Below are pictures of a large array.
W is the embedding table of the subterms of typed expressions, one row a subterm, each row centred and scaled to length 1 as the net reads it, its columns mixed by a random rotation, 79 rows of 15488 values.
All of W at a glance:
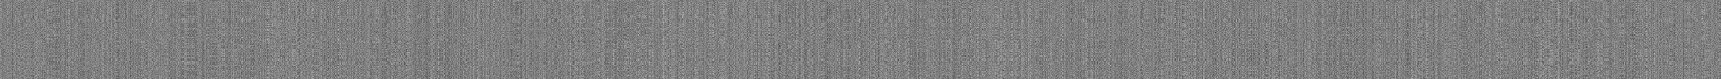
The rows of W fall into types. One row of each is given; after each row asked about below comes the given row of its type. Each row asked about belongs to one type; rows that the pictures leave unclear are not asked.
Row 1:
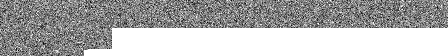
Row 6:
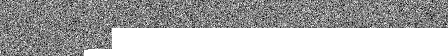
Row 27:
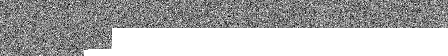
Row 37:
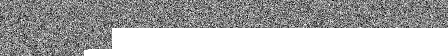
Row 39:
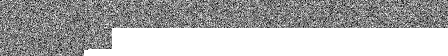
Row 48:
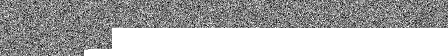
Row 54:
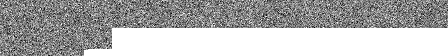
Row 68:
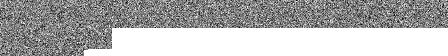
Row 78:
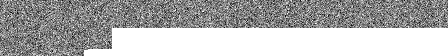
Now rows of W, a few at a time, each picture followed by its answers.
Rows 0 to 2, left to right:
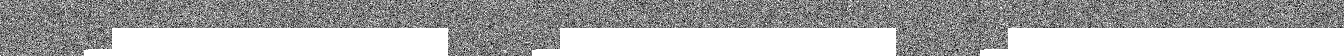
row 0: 54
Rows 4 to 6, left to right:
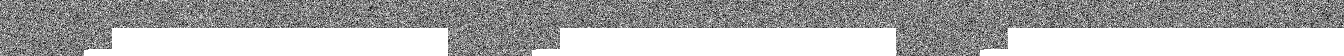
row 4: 39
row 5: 37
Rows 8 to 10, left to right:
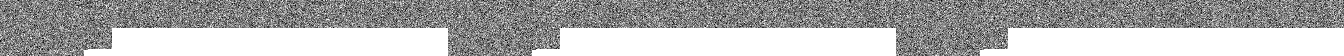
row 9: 39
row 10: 27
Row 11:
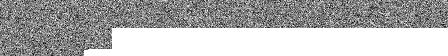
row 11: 39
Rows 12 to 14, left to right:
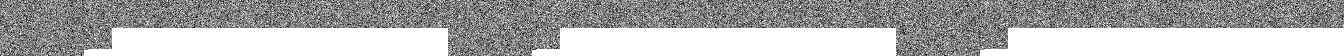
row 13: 39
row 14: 48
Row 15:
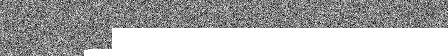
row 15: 78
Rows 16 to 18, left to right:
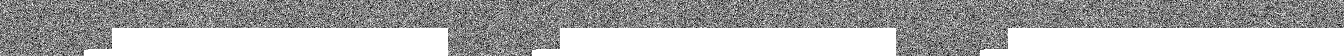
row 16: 54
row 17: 78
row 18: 39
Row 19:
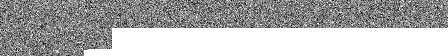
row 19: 1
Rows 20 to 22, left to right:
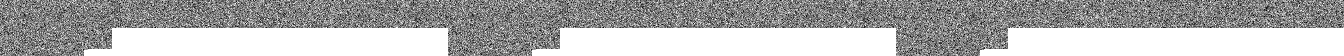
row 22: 39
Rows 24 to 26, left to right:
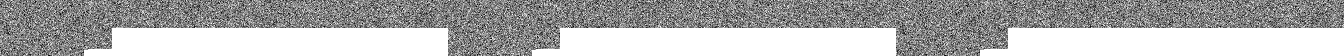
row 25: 1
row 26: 48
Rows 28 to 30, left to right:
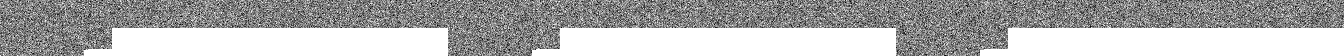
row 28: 54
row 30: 48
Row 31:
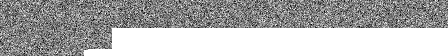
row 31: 6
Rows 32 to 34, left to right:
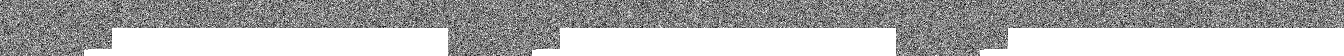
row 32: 48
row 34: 27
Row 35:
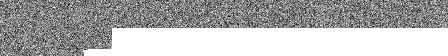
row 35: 27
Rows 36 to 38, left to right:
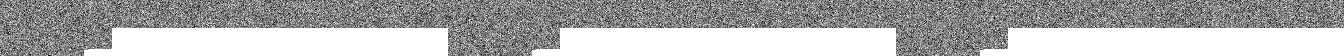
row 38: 27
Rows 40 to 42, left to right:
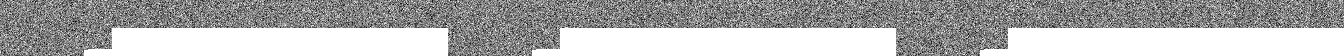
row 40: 6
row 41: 68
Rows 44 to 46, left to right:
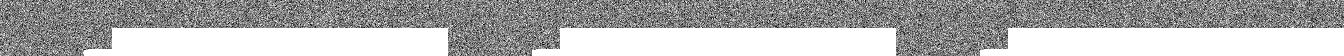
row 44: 6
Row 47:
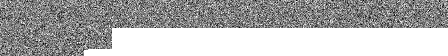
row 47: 68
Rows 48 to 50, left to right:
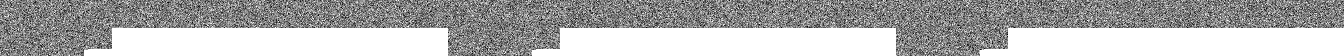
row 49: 6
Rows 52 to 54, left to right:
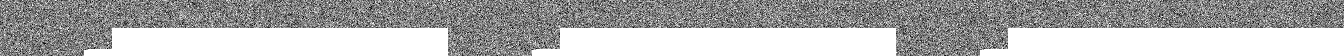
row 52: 1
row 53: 54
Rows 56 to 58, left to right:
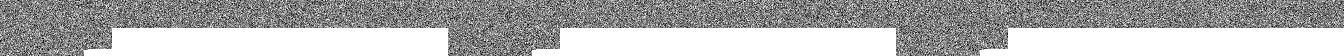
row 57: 68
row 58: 54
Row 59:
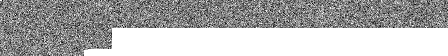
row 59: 48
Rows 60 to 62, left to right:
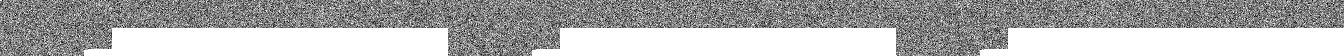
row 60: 48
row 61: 37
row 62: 54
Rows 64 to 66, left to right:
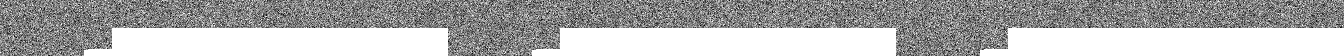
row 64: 54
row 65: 6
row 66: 39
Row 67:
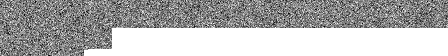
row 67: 48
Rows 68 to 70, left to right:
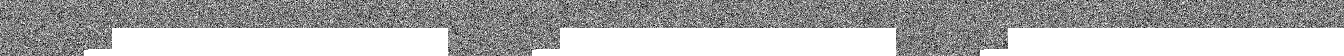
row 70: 78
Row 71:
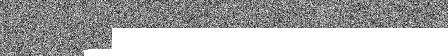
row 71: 27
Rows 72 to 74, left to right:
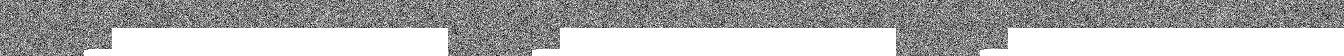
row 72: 6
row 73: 48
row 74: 6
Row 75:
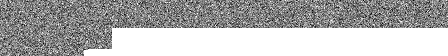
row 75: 68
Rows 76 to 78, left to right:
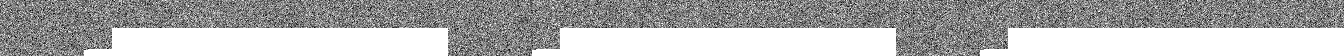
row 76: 54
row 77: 39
